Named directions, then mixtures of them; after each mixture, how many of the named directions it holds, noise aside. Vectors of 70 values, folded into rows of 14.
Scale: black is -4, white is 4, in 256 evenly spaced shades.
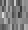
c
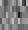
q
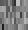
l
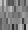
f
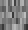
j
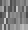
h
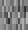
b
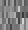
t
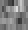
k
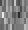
one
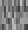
three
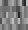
one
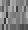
one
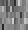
two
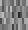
three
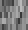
three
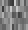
three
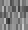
two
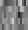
two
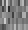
three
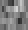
one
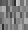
one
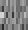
three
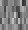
one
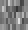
three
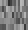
three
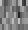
one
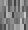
three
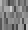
one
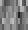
two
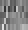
one
